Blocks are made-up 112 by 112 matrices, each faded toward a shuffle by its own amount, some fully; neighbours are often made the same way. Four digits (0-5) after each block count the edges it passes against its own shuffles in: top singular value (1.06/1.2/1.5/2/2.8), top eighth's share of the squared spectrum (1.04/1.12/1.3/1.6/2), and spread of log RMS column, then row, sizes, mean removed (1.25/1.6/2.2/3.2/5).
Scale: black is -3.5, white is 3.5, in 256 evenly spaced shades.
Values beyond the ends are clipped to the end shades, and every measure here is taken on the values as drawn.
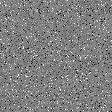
2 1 0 0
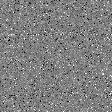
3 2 0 1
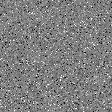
2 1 0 0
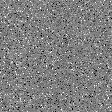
3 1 0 0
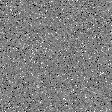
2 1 0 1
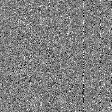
2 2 3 0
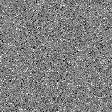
3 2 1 0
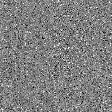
3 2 1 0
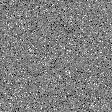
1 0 0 0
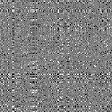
5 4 3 3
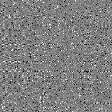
4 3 1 2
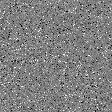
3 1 0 0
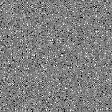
4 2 1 1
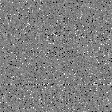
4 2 0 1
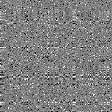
5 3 2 2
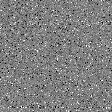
3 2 0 1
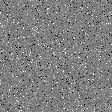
0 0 0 0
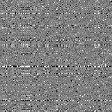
5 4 2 3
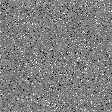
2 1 0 0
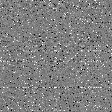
3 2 1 1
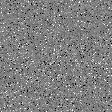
3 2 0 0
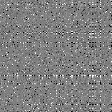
5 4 2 3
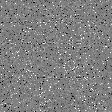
3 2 0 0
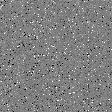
2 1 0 0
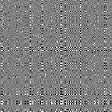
5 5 4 4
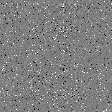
3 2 1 0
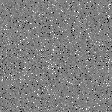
3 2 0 1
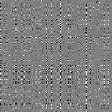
5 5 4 3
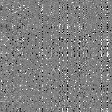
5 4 3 2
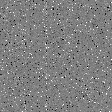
2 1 0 0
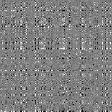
5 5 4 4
